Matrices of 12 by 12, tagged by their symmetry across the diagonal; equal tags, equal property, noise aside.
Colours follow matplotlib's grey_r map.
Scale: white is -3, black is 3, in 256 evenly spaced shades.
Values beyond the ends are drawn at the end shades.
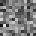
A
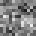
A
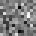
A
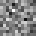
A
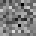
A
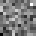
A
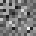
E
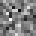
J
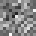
E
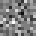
J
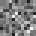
E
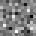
J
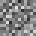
E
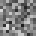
A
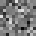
E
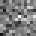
A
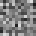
J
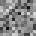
E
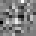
J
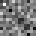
E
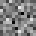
E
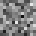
J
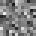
J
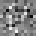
J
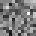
A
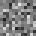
J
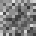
E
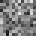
A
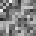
E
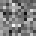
J
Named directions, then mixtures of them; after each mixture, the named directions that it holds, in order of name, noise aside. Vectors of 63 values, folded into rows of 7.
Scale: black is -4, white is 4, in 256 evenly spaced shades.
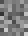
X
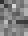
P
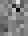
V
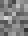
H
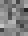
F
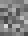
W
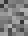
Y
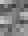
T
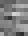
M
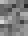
T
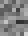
P, T, V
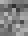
T, V, W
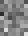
X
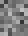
Y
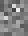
H, V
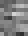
M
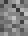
V, Y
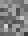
W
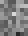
H, M, P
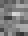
M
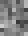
F, P
